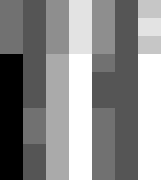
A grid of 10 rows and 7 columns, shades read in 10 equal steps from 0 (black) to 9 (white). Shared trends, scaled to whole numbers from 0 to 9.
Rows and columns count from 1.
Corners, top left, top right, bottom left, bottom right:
4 7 0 9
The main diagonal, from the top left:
4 3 5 9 3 3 9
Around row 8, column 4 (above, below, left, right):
9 9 6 4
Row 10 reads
0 3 6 9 4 3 9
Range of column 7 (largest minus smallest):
2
